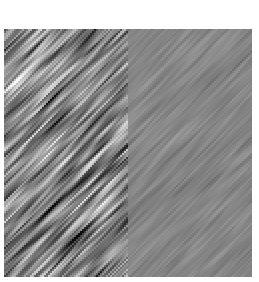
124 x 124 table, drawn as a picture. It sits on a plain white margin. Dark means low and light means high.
Seam: vertical, 50% of the way across, the right part calmer. Mirror symmetry: none. Slope: none. Histogram: heavy tails on both sides. Grain: diagonal, up to the right.
